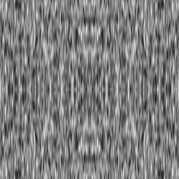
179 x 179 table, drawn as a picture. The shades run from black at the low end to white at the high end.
Histogram: bell-shaped. Average level on the scale: 50%. Mirror symmetry: left to right and top to bottom. Grain: streaks running down.
